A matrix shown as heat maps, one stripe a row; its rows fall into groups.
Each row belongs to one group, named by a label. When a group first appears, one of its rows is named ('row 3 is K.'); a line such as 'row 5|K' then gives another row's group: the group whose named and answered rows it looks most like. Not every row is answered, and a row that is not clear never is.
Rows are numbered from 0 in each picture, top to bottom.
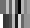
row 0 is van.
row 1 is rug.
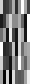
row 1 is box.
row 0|rug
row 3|rug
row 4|rug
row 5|van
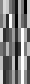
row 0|box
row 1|box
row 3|van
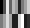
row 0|van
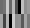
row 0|van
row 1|rug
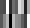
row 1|van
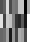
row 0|box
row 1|box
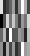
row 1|van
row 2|box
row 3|van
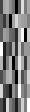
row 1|rug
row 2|box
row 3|rug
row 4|box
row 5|box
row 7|van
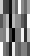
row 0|rug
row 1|van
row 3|rug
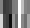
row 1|rug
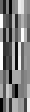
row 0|rug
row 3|rug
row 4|rug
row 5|rug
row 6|box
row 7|van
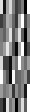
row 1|box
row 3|box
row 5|rug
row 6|box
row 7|van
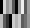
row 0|box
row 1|rug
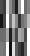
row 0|box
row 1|van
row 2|van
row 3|van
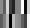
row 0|box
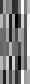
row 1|van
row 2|van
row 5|van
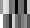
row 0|box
